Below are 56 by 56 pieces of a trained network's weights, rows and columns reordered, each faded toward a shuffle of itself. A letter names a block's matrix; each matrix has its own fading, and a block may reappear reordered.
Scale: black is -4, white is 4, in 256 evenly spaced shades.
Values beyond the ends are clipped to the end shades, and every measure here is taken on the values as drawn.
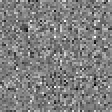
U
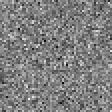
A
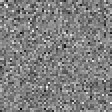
A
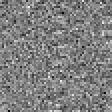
A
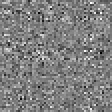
U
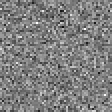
A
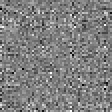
U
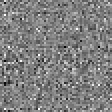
U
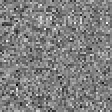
A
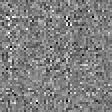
U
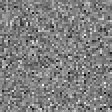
A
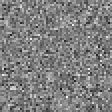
A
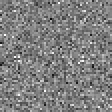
A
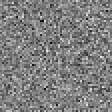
A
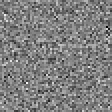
A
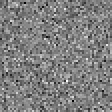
A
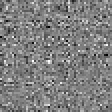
U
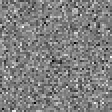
A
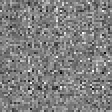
U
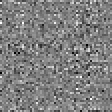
U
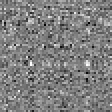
U
